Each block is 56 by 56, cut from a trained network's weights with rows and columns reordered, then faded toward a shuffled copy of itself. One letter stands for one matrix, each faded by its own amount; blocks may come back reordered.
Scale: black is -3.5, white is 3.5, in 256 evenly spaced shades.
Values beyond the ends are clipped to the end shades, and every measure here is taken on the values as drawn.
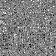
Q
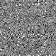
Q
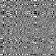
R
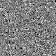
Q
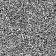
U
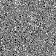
Q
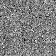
U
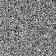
U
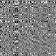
R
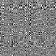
R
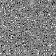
Q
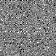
Q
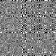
R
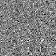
Q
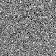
Q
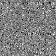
Q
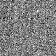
U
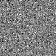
U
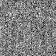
U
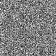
U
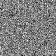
U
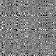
R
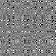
R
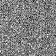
U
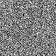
U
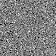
Q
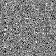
Q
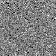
Q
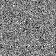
U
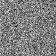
U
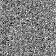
U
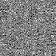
Q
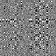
R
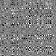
R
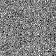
U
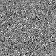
Q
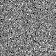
Q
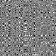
R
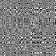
R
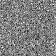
U
